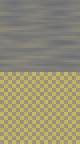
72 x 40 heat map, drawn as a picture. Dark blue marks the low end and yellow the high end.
It is made of 2 by 1 panels. Panel 1,1: middling, streaked across, faint in contrast. Panel 2,1: high, checkered.
